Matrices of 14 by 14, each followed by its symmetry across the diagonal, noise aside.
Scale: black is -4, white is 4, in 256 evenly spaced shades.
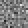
antisymmetric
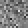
antisymmetric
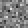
antisymmetric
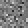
neither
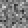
neither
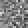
neither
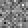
antisymmetric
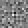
antisymmetric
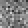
antisymmetric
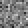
neither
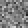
antisymmetric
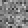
neither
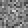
neither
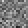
neither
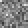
neither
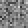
neither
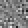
antisymmetric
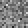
antisymmetric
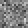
antisymmetric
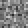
antisymmetric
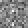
neither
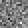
neither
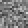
neither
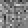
antisymmetric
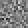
antisymmetric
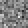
neither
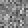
neither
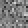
neither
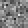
antisymmetric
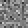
antisymmetric
